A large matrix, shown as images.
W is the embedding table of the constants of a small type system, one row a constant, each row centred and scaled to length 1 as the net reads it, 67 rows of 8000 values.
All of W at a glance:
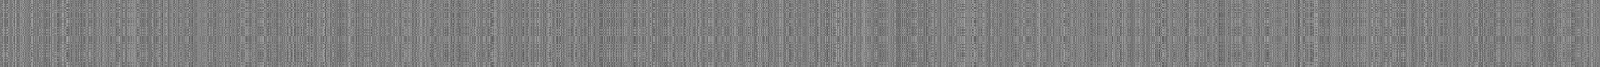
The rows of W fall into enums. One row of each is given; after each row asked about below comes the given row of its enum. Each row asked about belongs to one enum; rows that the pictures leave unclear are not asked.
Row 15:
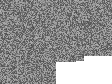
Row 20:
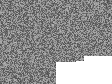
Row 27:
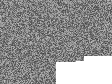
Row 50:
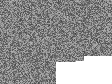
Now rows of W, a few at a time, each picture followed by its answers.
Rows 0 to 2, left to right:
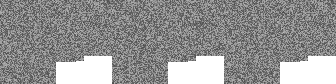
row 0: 20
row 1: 15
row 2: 20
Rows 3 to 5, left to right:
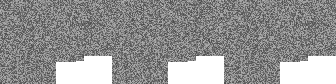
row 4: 50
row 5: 15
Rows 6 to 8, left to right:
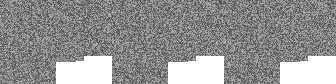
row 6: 50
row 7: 20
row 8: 20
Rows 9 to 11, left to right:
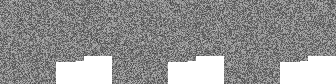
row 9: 50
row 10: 27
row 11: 20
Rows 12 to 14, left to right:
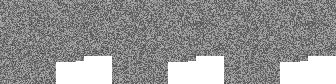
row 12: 27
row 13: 15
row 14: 15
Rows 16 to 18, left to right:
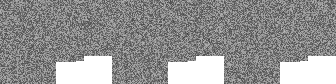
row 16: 15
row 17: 50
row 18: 20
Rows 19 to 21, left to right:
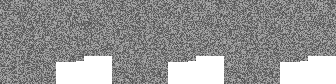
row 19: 15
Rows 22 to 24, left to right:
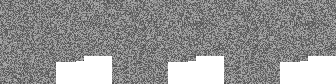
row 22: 20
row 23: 15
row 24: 15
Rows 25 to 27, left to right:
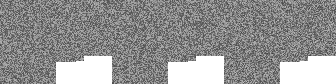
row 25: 20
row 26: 15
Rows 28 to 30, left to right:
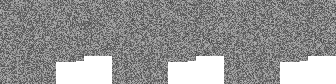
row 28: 15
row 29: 50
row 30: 50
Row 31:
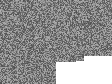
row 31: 15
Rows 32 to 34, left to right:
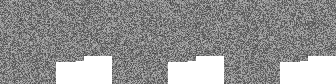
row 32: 50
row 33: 27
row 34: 15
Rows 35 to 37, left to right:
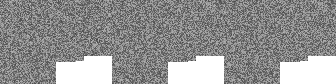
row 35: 50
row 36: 20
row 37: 20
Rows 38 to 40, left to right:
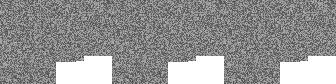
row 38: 20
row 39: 20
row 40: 20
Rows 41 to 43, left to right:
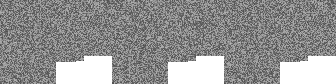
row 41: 20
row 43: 20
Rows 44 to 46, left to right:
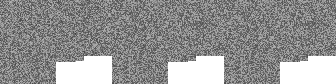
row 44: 50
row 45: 15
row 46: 15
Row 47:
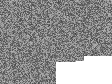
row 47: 50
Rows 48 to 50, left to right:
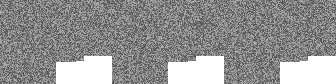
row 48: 20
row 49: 15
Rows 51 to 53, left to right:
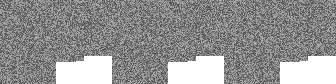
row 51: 15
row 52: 27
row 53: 50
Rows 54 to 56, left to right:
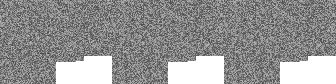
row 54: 27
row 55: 50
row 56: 50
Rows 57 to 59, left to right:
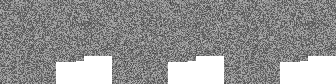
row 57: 15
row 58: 27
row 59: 15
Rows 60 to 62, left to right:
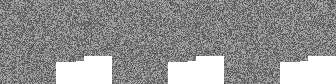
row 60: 15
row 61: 27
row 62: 20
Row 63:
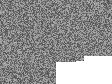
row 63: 20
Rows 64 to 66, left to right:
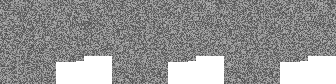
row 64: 15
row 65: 20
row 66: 20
